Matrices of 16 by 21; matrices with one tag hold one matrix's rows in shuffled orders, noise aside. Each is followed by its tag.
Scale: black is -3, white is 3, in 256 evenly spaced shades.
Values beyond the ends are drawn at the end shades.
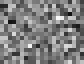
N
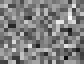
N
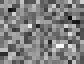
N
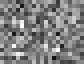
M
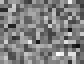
N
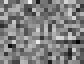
N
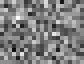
M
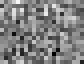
M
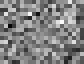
N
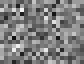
M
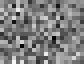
M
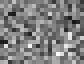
N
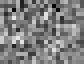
M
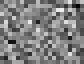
N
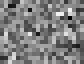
N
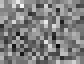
M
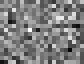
N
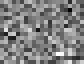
N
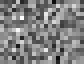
M
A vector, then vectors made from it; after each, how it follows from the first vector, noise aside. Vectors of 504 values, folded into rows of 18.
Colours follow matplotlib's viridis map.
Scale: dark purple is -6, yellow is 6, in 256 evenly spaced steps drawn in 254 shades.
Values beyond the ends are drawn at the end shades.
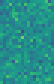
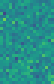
wrapped around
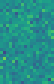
wrapped around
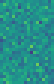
reversed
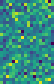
scaled up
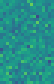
wrapped around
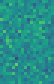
wrapped around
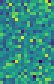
scaled up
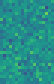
wrapped around
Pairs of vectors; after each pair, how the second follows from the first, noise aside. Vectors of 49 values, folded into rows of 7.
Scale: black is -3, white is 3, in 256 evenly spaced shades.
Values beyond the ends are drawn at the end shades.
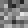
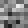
wrapped around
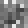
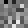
sign-scrambled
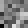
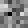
wrapped around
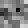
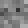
shrunk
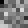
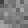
shrunk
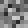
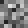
wrapped around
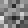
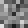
wrapped around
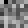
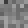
shrunk
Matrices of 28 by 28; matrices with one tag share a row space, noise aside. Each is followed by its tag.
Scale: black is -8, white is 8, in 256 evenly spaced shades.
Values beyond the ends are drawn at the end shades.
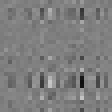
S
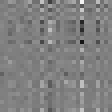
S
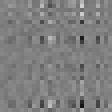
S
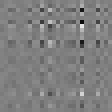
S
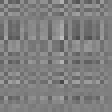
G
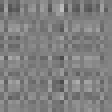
G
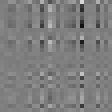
S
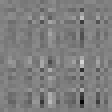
S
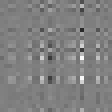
S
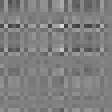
G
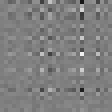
S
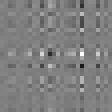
S
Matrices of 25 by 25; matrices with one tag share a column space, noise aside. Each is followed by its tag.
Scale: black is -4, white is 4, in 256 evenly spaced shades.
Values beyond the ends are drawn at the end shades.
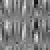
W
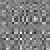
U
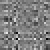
U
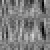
W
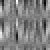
W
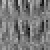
W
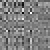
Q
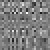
Q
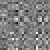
U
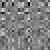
Q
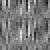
W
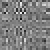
Q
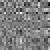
Q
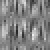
W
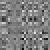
U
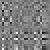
U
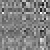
Q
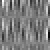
W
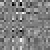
Q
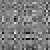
U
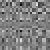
Q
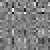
Q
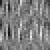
W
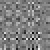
U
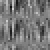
W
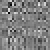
Q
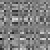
U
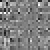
Q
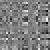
U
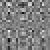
Q
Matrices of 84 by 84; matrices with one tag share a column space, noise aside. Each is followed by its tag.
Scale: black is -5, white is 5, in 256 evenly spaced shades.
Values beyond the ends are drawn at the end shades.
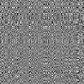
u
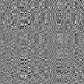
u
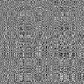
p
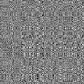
p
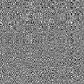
u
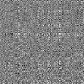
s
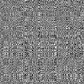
p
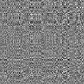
u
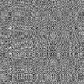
p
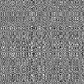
p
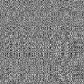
p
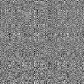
s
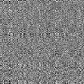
s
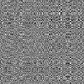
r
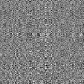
s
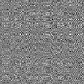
r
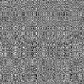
p
